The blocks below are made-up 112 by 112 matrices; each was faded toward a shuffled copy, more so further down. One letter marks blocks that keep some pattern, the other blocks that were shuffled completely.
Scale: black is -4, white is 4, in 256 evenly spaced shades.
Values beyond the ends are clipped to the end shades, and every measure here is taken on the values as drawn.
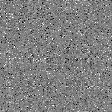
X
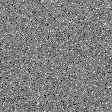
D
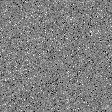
D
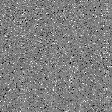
X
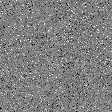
D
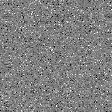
X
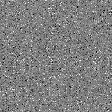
X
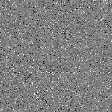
X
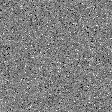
D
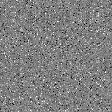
X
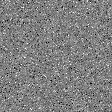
D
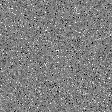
D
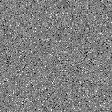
X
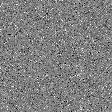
D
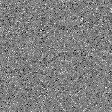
X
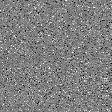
X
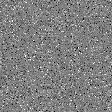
X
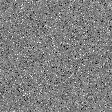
D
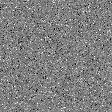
D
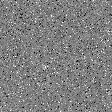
D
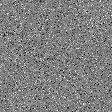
D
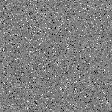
X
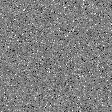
D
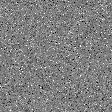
D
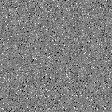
X
